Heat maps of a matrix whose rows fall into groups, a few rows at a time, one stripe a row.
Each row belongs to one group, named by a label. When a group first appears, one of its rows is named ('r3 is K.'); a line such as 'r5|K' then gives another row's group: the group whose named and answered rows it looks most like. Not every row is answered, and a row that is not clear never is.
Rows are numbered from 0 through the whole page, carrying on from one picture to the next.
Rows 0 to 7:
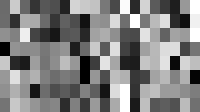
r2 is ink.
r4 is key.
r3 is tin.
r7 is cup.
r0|cup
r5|tin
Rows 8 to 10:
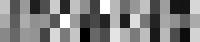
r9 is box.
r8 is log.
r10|log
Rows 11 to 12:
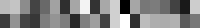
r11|log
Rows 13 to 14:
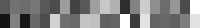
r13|ink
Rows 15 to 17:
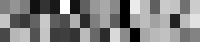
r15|ink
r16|key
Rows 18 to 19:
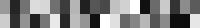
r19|log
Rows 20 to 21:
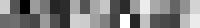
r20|key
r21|cup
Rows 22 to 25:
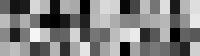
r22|key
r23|ink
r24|box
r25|log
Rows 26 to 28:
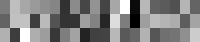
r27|tin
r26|cup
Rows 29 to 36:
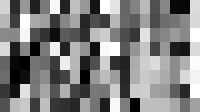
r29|log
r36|tin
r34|key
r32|log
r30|box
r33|key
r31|ink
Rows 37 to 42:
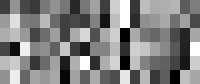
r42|cup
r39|log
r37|tin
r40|ink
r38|tin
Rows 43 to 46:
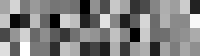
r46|box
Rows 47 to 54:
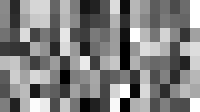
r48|box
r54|box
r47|box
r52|cup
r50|key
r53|cup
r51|log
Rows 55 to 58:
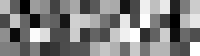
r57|box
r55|key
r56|cup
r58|ink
